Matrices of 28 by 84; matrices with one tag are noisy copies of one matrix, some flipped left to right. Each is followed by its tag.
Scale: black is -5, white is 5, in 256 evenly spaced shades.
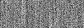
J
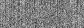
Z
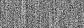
J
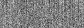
Z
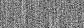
J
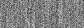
J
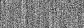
J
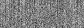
Z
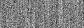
J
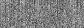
Z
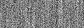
J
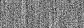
J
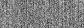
Z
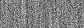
J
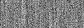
J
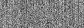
Z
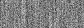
J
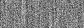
J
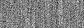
J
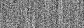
J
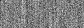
J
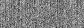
Z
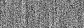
J
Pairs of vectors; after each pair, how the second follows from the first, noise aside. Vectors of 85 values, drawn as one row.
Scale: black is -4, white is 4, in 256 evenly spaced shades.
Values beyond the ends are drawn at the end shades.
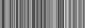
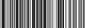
scaled up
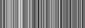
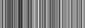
negated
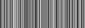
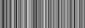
shuffled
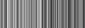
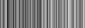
negated
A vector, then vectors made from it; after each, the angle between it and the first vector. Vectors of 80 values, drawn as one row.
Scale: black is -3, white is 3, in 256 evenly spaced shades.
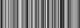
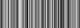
nearly parallel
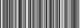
nearly opposite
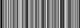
nearly parallel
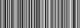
orthogonal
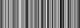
nearly parallel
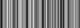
nearly parallel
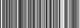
nearly opposite
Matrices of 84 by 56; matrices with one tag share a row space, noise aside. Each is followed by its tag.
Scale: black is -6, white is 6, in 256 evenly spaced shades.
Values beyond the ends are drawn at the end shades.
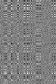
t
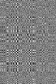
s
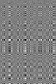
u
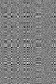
t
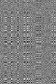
t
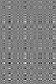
u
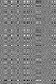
t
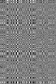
s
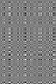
u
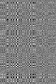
s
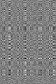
u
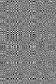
s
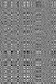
t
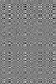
u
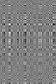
u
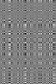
u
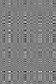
u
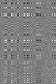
t
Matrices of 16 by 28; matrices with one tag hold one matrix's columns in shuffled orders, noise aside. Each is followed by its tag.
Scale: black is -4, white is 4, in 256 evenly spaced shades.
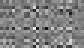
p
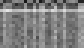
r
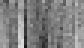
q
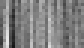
q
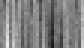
q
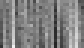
q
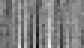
q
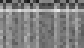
r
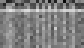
r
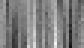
q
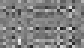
p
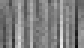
q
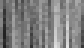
q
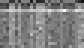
r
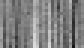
q
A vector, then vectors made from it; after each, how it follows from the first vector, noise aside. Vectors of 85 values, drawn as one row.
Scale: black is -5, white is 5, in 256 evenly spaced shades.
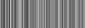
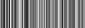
scaled up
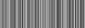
reversed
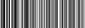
scaled up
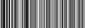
scaled up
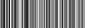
scaled up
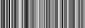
scaled up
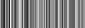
scaled up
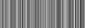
reversed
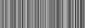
reversed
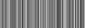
reversed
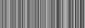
reversed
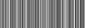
reversed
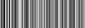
scaled up
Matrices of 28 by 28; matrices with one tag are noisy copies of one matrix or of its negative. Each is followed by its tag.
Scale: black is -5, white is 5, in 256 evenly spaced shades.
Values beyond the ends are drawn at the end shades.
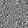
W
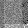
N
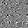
W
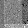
N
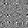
W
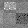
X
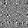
W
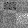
X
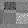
X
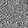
W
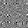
W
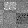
X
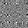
W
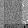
N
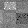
X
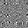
W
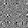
W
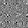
W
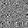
W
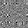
W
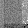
N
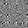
W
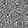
W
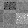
X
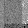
N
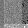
N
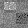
X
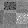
X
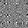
W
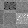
X
